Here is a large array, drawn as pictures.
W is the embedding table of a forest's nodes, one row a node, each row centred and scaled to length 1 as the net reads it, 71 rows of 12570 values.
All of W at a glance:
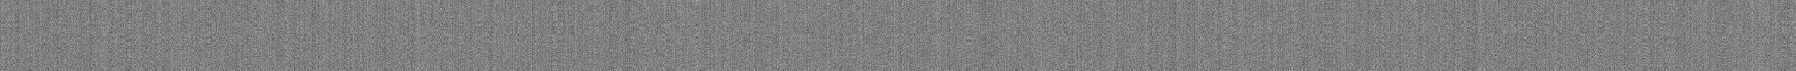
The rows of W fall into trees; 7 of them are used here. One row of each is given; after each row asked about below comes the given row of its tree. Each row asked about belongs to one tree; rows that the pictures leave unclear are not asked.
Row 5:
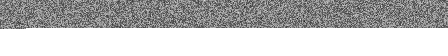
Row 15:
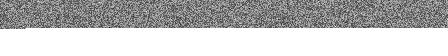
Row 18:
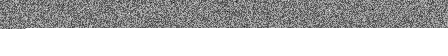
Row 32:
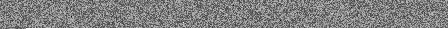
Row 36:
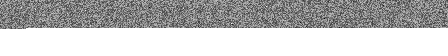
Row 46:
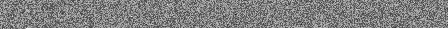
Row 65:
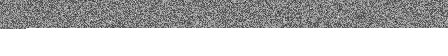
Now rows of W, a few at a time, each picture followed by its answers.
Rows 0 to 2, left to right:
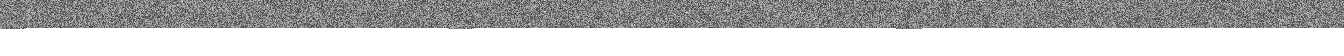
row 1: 32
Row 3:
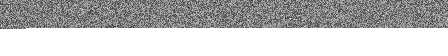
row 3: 65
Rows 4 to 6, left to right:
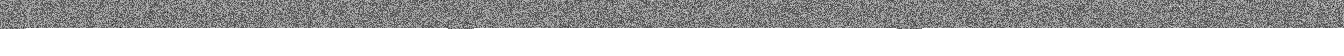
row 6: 36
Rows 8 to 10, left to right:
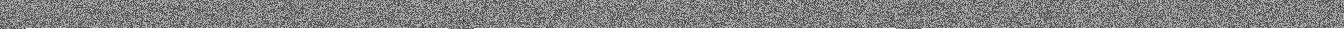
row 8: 36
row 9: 36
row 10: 46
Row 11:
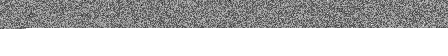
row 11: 5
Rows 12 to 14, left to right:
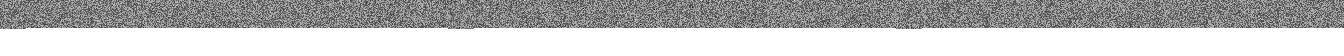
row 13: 18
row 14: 46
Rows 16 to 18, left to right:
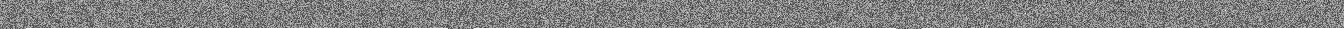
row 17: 36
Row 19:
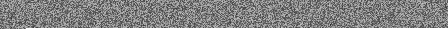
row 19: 36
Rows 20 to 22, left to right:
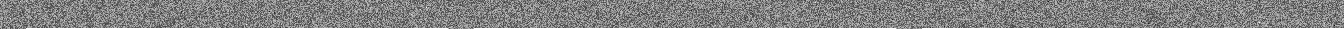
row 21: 32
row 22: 32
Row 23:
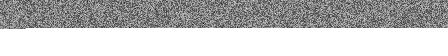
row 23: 18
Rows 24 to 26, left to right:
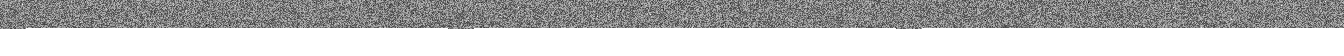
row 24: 36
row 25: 36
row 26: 65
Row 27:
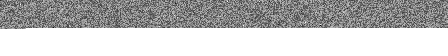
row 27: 32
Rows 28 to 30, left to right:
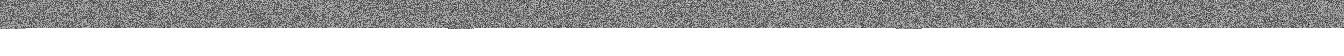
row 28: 32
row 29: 65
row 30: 18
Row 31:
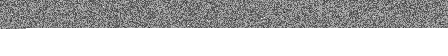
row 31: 32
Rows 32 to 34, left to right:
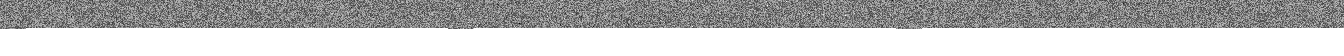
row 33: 15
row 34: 46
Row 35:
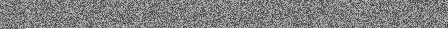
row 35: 46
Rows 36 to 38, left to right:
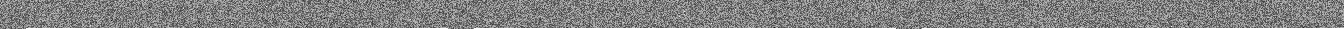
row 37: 36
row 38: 36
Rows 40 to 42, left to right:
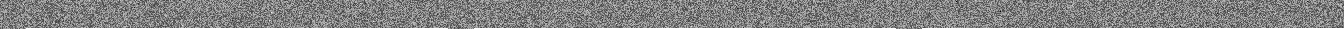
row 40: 46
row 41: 46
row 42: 5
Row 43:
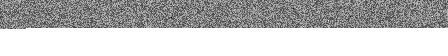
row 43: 36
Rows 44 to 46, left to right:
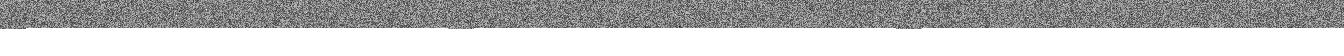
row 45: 32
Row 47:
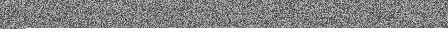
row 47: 36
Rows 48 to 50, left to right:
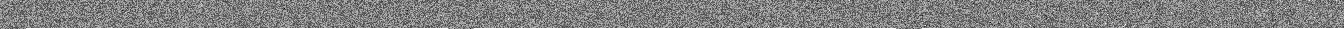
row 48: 46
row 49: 32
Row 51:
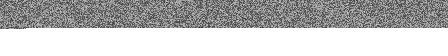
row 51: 32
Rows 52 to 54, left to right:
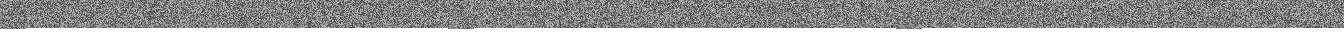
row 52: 46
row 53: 5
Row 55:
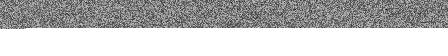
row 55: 32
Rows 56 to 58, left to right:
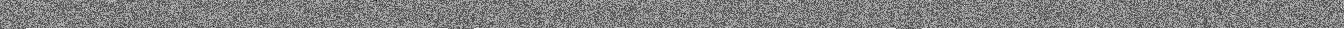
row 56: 5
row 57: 36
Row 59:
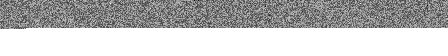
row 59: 32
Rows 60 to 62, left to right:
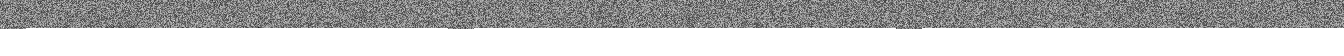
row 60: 65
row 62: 65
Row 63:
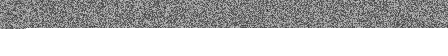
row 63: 46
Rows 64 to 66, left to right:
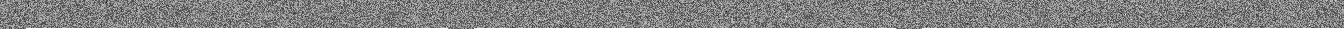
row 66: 15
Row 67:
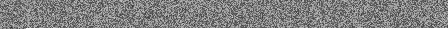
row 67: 46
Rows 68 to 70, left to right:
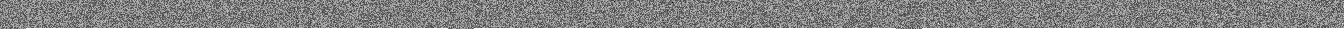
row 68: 46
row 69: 18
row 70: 46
